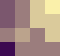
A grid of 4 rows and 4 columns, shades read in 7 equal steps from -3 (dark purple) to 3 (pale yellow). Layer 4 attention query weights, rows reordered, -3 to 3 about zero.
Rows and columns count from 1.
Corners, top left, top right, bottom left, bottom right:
-1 3 -3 0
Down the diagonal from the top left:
-1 0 0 0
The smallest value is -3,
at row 4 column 1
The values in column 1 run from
-3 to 0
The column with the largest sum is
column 4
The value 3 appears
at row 1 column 4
